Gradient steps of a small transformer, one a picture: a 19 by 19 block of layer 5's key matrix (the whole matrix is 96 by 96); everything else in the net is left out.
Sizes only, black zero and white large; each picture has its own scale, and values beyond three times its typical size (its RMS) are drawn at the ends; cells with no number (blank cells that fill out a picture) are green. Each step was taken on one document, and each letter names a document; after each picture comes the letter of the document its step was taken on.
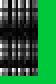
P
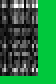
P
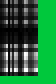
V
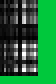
P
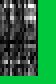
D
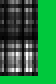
V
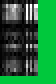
D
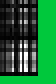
V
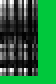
P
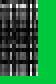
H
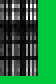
D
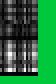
V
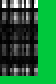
P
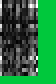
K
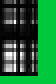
V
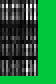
D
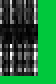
V
